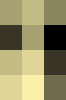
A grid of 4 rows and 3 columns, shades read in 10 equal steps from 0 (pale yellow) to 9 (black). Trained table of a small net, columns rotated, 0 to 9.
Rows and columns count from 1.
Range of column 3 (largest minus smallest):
5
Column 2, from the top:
2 3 1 0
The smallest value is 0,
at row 4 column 2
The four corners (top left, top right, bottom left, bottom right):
3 4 1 5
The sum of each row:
9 19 10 6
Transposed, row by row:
3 7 2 1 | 2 3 1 0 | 4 9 7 5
